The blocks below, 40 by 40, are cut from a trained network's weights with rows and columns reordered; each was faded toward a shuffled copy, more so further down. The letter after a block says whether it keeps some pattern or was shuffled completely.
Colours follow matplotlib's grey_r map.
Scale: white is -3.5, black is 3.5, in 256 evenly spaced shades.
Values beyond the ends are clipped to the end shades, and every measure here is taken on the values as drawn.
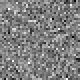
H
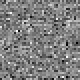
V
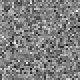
H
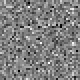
V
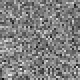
V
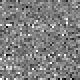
V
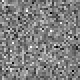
H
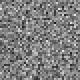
V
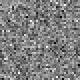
H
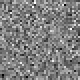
V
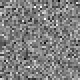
V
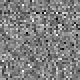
V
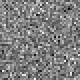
H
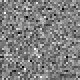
H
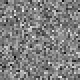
H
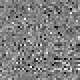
V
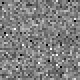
H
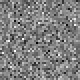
H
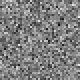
H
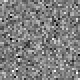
H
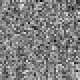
V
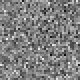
H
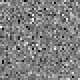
V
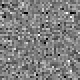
V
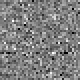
V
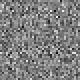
V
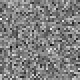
H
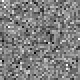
H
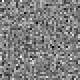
H
